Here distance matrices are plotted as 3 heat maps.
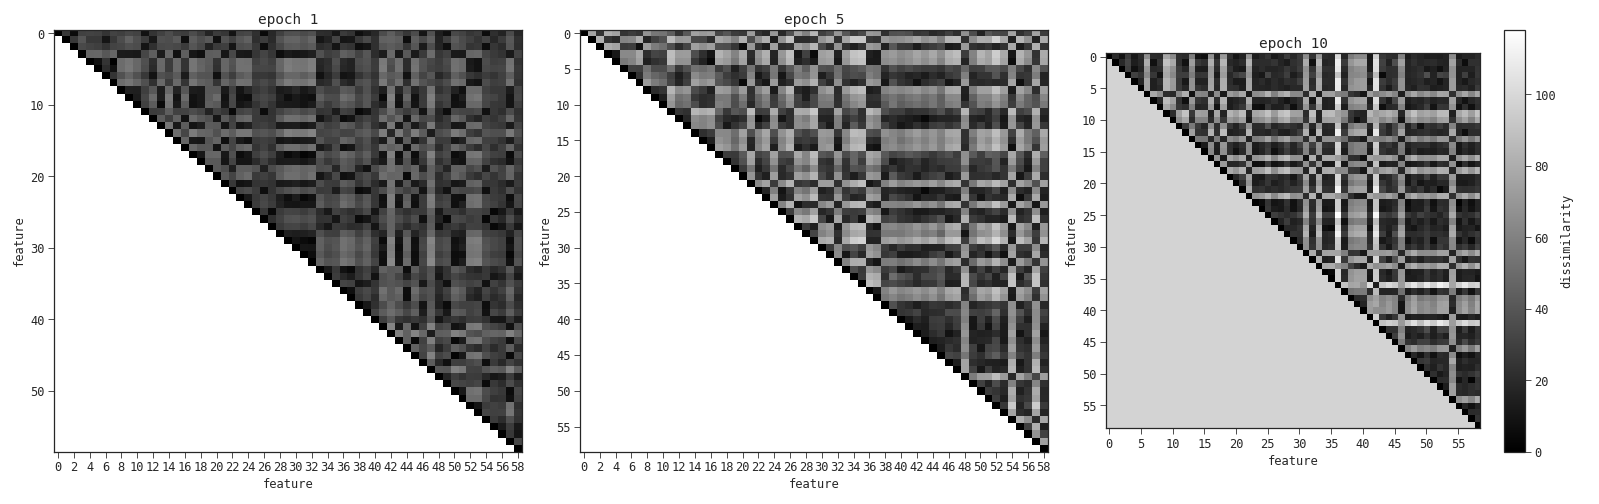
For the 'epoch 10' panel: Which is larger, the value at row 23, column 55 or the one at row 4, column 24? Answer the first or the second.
the second
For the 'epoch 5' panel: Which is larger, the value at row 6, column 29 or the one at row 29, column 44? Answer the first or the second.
the second
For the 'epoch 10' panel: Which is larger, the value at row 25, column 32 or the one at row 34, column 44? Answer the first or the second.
the first
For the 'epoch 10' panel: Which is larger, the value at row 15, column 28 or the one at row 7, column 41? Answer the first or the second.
the first
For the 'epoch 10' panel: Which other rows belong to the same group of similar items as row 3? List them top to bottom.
0, 1, 2, 4, 5, 7, 8, 11, 12, 14, 15, 17, 19, 20, 21, 23, 24, 25, 26, 27, 28, 29, 30, 32, 34, 35, 37, 41, 43, 44, 45, 47, 48, 49, 50, 51, 52, 53, 55, 56, 57, 58
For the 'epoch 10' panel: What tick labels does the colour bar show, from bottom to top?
0, 20, 40, 60, 80, 100
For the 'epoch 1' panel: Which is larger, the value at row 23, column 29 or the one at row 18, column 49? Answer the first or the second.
the second
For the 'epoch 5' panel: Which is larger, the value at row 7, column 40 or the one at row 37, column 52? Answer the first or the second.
the second
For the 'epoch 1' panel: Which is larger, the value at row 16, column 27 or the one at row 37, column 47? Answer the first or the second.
the second
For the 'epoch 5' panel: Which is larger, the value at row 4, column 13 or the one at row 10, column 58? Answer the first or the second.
the first
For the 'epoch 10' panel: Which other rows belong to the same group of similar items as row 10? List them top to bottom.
6, 9, 13, 16, 18, 22, 31, 33, 38, 39, 40, 46, 54
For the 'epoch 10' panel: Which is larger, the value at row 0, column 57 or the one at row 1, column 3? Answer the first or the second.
the second
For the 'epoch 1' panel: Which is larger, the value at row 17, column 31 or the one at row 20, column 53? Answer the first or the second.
the second
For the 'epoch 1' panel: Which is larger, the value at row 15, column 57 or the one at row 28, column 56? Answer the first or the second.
the second
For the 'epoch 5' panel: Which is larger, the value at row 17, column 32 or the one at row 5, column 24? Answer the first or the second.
the first
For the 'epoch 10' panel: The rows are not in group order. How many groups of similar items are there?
3
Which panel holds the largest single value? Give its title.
epoch 10
